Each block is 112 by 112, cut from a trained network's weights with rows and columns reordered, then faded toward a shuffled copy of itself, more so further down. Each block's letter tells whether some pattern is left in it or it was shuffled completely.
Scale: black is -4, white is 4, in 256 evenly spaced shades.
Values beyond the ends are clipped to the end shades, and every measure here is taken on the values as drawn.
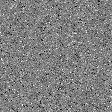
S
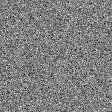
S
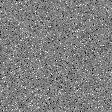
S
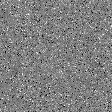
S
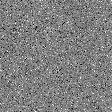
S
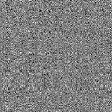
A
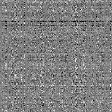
A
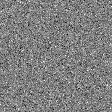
S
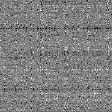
A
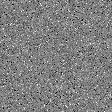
S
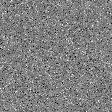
S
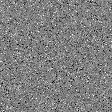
S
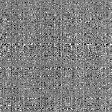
A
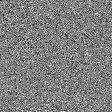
S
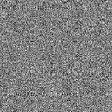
A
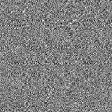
A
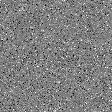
S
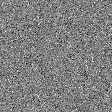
S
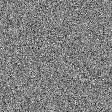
S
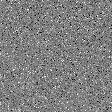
S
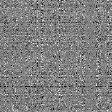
A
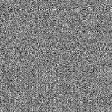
A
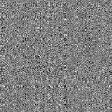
A
